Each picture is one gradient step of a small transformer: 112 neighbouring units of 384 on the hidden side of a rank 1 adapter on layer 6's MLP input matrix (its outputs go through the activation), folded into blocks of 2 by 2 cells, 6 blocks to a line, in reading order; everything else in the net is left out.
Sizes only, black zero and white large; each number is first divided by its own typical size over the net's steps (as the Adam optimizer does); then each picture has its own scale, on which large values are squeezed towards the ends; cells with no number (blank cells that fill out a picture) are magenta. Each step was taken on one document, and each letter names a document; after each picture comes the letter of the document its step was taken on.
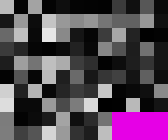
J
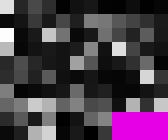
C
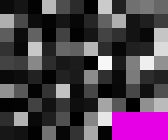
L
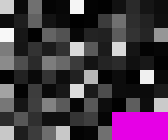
C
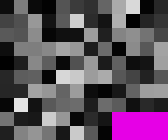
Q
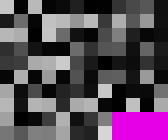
J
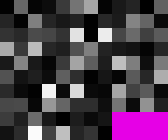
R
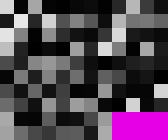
J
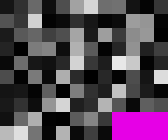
R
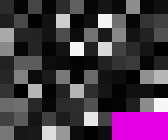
C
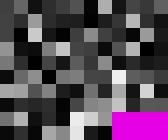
L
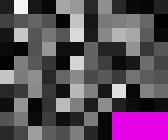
Q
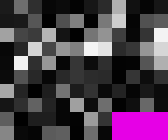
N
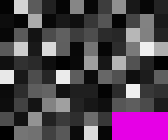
Q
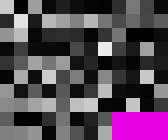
J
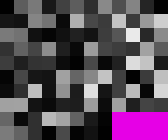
Q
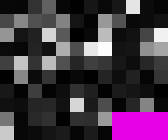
N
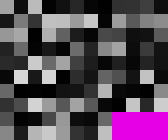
J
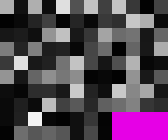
R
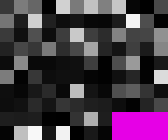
R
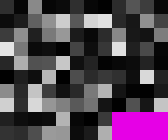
J
